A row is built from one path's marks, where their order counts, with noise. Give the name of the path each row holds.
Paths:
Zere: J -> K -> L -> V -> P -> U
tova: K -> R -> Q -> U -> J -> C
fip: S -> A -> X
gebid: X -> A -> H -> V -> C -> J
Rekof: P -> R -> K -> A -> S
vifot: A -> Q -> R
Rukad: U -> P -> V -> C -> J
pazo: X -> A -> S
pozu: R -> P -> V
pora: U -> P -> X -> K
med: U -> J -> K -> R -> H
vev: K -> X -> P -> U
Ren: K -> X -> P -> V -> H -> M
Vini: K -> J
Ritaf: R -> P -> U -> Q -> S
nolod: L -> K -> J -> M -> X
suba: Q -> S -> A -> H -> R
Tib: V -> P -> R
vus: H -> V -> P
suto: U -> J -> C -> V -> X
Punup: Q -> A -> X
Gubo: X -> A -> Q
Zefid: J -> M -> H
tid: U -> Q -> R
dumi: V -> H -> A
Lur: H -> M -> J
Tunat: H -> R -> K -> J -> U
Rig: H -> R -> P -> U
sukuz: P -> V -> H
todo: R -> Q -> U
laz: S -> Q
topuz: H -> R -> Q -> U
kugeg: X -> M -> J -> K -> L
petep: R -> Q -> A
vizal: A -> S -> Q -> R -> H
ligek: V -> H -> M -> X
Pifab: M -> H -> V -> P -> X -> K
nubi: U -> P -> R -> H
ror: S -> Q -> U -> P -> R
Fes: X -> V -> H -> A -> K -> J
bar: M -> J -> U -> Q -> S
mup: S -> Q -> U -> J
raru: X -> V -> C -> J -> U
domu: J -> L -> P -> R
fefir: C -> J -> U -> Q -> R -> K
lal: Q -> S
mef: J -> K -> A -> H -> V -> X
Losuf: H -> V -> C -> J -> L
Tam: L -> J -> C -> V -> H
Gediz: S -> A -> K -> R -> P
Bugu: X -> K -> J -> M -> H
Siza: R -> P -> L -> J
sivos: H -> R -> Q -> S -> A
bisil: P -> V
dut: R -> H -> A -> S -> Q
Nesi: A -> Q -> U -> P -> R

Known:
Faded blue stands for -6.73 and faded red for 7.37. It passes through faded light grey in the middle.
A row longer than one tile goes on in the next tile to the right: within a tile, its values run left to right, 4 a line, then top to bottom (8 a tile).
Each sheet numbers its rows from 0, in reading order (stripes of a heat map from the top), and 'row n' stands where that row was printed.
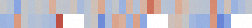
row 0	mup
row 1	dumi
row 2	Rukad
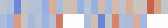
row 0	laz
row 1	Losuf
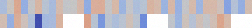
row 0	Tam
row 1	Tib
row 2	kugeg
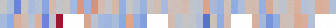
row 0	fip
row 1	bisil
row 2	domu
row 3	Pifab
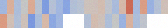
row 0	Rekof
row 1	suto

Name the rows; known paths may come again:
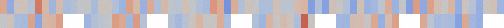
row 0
Zefid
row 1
Fes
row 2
raru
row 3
Bugu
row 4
pazo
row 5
bisil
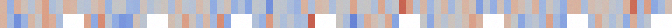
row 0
Pifab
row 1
nolod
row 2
tova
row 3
laz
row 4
ligek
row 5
kugeg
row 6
sukuz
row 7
suto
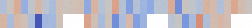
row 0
Tam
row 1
Rekof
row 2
Lur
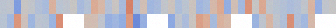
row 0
ror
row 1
Rukad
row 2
gebid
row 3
Nesi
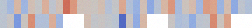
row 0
Losuf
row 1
domu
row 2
bar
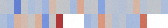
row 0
fip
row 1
mup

